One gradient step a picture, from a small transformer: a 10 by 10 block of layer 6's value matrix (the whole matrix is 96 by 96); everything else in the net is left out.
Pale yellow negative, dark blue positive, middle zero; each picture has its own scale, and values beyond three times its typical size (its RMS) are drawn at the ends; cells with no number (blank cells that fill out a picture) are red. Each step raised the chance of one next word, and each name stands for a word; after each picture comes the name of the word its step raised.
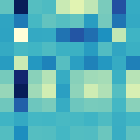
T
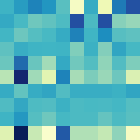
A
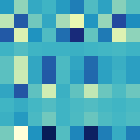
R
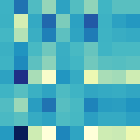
A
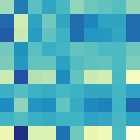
A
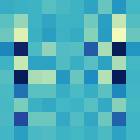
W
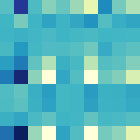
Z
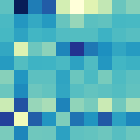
T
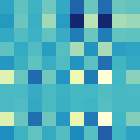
W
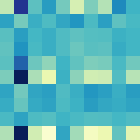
Z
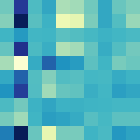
A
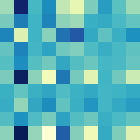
Z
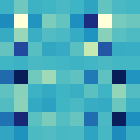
W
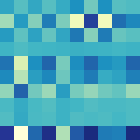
R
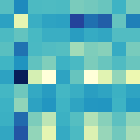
W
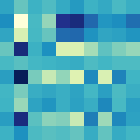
W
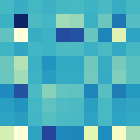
R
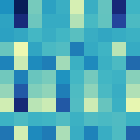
T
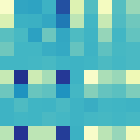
Z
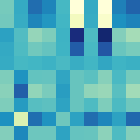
T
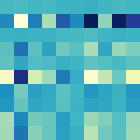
W
